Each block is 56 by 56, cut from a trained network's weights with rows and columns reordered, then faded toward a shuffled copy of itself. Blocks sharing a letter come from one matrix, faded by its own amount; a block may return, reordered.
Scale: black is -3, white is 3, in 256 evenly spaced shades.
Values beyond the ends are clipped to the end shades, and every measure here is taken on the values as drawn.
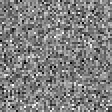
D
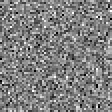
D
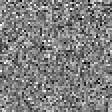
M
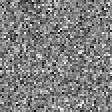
D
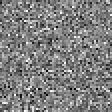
M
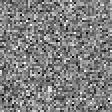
D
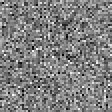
D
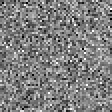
D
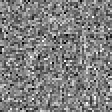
D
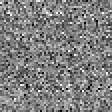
M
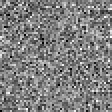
D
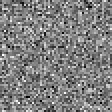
D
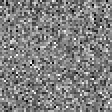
D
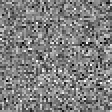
M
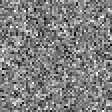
D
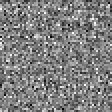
M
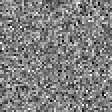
D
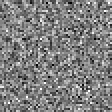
M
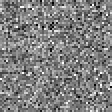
M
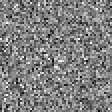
D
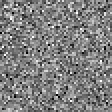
D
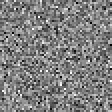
D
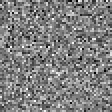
M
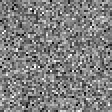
D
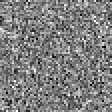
D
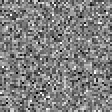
D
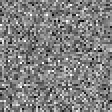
M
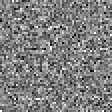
M
